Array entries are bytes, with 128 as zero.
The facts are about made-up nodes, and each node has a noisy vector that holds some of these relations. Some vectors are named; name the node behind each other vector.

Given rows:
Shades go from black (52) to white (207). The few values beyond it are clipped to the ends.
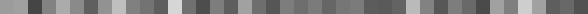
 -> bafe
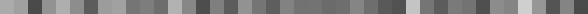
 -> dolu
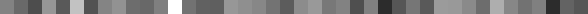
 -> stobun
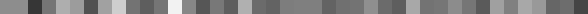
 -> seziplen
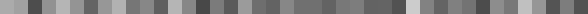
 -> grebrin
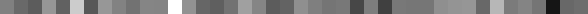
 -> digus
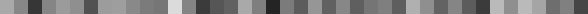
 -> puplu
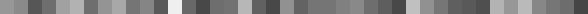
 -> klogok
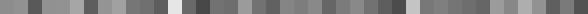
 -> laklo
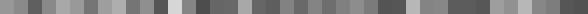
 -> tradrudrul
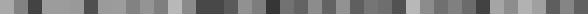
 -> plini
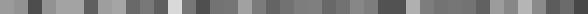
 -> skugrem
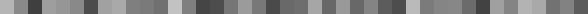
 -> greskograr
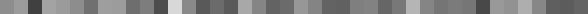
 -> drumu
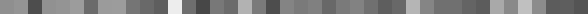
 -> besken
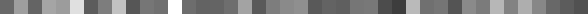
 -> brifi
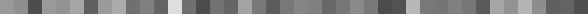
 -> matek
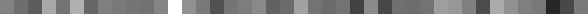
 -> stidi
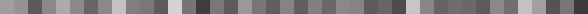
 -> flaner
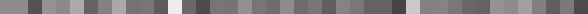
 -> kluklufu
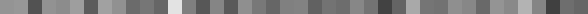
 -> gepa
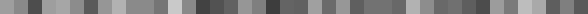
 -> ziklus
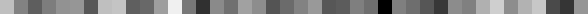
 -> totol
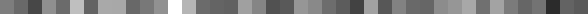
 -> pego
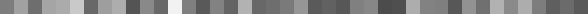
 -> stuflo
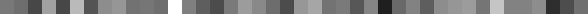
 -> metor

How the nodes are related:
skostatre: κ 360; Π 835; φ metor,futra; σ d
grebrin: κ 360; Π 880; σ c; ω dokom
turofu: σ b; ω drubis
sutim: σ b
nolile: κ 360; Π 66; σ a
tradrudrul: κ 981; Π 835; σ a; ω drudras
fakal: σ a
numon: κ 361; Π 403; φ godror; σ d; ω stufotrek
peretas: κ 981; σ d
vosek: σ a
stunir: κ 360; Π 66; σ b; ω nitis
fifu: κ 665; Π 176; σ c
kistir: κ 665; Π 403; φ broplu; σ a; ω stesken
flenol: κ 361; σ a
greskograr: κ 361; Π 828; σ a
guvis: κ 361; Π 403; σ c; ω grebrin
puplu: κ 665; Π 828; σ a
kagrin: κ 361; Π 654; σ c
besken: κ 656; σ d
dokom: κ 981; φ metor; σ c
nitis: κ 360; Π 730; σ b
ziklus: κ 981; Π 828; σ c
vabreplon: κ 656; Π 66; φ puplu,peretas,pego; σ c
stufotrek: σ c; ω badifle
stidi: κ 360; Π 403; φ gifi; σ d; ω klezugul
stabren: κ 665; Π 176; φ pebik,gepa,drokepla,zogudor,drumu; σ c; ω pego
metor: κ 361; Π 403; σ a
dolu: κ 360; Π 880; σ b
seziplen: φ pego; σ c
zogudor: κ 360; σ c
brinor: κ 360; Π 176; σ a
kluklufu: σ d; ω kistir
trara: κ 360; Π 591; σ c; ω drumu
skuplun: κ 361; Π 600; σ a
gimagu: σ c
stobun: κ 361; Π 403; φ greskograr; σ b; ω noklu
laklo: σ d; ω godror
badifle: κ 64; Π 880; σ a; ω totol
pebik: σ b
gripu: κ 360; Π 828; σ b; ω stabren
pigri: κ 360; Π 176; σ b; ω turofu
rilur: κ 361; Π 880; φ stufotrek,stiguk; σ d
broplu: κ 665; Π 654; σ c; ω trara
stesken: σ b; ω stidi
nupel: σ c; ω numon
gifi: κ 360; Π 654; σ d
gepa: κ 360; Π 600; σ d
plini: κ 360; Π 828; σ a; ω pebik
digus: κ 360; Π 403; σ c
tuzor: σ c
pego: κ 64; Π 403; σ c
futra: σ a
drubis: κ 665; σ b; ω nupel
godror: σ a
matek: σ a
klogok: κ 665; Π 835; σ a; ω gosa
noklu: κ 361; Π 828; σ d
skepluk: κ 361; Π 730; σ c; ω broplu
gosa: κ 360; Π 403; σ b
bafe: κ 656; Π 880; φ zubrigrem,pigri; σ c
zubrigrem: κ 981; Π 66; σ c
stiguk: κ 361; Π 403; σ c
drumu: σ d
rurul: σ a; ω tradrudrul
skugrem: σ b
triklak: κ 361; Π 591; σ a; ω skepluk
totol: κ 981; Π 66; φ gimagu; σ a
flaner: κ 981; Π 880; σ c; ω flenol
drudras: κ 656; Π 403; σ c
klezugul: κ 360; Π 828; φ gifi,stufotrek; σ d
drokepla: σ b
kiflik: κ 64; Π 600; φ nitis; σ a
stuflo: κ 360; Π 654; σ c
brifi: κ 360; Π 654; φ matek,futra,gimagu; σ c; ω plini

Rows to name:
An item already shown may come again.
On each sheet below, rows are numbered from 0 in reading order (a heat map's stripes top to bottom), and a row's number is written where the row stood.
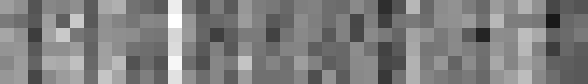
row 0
skuplun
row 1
digus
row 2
klezugul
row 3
gepa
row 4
kagrin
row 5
nitis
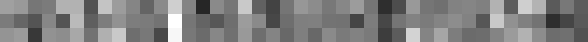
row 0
nupel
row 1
kistir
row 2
skepluk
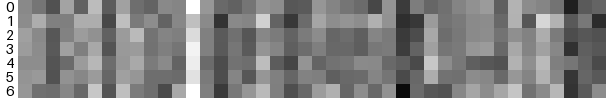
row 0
gosa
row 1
turofu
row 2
kiflik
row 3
nolile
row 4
klogok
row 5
gepa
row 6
numon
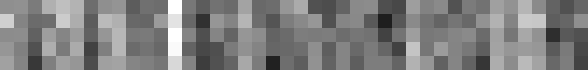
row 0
gifi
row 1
stufotrek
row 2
zubrigrem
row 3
triklak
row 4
puplu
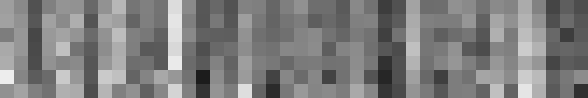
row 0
kiflik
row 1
brinor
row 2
dokom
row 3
rilur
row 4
skuplun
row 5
badifle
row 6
drubis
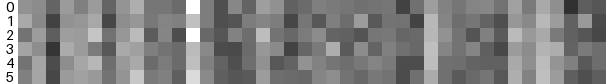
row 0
zubrigrem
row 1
gripu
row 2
broplu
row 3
noklu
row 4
skostatre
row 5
dokom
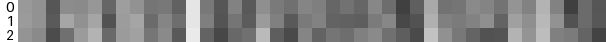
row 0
gepa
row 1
brinor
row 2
klogok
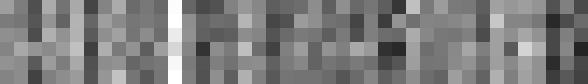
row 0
triklak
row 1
drudras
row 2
trara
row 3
pigri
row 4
stunir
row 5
vabreplon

